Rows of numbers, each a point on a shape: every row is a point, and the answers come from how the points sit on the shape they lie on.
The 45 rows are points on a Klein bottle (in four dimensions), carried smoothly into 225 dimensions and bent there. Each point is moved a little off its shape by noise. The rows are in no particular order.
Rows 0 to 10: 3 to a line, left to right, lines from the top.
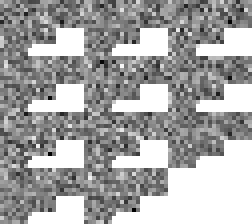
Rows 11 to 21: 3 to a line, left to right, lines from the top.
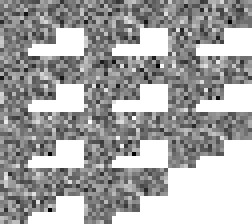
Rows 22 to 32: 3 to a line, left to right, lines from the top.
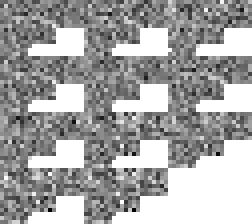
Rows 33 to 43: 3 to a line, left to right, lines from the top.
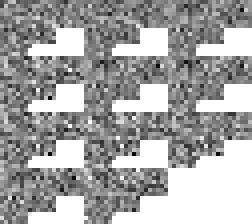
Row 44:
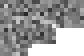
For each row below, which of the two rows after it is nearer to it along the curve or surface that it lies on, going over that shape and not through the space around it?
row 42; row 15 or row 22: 15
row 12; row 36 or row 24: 24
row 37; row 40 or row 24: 24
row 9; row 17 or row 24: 24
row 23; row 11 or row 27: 11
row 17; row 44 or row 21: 44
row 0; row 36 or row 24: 24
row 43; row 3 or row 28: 28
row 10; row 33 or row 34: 33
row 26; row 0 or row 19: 0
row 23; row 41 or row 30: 41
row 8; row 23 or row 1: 23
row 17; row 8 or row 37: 37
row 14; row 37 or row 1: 37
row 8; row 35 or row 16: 35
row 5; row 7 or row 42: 42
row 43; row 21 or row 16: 16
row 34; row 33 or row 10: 33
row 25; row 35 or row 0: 0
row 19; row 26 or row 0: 0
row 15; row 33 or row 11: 11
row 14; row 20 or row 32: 20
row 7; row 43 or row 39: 39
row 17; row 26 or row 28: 28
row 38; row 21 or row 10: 21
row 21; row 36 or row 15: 15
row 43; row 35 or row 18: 35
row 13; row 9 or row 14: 14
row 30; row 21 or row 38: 38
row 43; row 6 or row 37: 37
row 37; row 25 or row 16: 16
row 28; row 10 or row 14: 14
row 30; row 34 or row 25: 25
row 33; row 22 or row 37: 22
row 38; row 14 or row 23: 14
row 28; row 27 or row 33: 27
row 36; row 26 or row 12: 26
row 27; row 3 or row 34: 34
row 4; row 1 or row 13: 1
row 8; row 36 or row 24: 24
